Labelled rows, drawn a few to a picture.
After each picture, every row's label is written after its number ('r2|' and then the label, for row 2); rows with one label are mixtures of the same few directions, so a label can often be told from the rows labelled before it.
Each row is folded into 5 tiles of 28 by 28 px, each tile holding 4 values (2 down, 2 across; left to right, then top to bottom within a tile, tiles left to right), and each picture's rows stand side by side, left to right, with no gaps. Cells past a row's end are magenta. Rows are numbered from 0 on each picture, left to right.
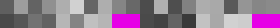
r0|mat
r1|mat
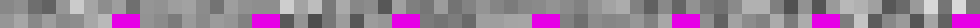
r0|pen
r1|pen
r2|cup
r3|mat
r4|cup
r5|cup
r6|cup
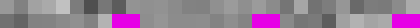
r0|cup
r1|cup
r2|mat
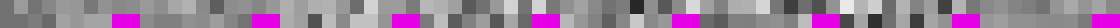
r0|mat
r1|pen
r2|pen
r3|cup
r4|mat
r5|cup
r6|cup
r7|cup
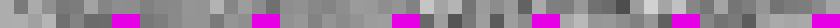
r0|mat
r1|mat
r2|pen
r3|cup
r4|cup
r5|mat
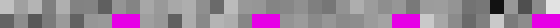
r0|cup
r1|pen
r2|pen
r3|mat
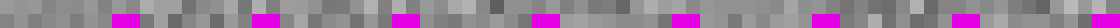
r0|cup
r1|cup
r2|cup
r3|pen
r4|cup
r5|pen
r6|pen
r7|cup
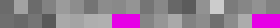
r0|mat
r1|pen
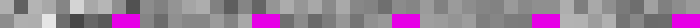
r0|mat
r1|cup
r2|cup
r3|mat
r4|mat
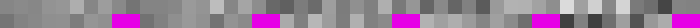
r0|mat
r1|mat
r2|cup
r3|cup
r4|cup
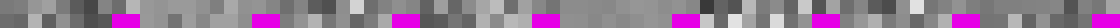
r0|pen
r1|pen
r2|pen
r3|mat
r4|pen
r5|cup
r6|pen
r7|pen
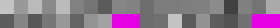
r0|cup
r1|pen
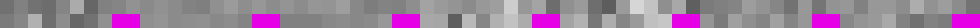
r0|pen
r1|cup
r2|cup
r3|pen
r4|pen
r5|cup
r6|mat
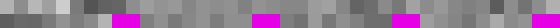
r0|cup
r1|cup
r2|pen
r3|mat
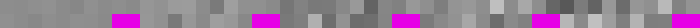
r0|pen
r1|pen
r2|pen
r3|mat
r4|cup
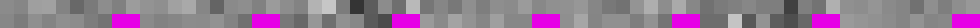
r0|pen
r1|pen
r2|pen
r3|cup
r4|cup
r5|pen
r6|mat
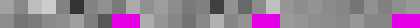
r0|pen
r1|mat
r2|mat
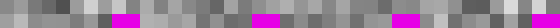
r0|cup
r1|mat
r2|cup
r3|cup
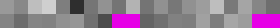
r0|pen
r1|mat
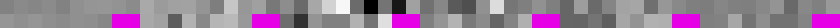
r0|cup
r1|pen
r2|cup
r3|pen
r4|mat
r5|pen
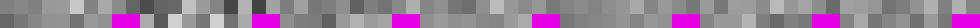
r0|mat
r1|cup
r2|mat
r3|pen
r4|mat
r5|mat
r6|cup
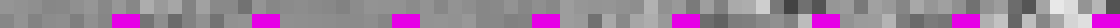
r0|cup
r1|cup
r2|cup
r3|mat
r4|pen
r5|cup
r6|mat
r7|pen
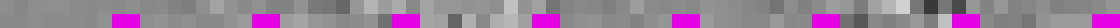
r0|cup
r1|pen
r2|cup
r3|pen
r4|pen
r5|mat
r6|cup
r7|mat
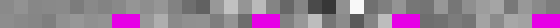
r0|mat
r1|cup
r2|pen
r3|mat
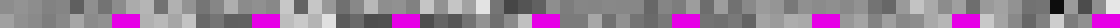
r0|mat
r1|mat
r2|mat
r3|cup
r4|pen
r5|mat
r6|pen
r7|mat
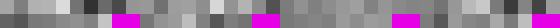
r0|cup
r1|mat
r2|mat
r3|cup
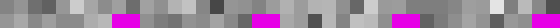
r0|pen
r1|pen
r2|pen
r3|mat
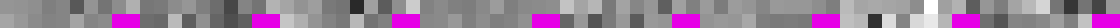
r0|mat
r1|pen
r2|mat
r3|pen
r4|cup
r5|mat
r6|pen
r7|cup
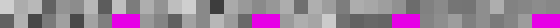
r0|cup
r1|pen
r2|mat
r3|pen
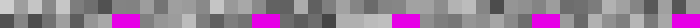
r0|cup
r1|mat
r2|mat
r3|pen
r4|cup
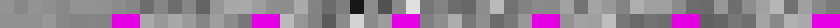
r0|mat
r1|cup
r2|mat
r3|pen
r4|mat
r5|mat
